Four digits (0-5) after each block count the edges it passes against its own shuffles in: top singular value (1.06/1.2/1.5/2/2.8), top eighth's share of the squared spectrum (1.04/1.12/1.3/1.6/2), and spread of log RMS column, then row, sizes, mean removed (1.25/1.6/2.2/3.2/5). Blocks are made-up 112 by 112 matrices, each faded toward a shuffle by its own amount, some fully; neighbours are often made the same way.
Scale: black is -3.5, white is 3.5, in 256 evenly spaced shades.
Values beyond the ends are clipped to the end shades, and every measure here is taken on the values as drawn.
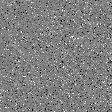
0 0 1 0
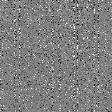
2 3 3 2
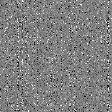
2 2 3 2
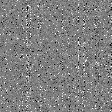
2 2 2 1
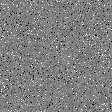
0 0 0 0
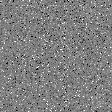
1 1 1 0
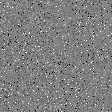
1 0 0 0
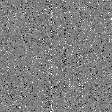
2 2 2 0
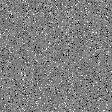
1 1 1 1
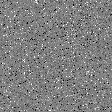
0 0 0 0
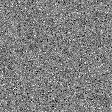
0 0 0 0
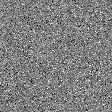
1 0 0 0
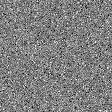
1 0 0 0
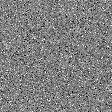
2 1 0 0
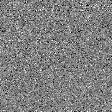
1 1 0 2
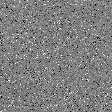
1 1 0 1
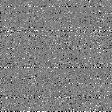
3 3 2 3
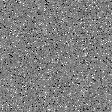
3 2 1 0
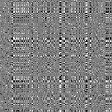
5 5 4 4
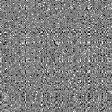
5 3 3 2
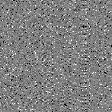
4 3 2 1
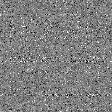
1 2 1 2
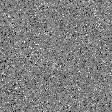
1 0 1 1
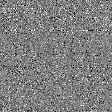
1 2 2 3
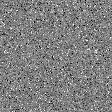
0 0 0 1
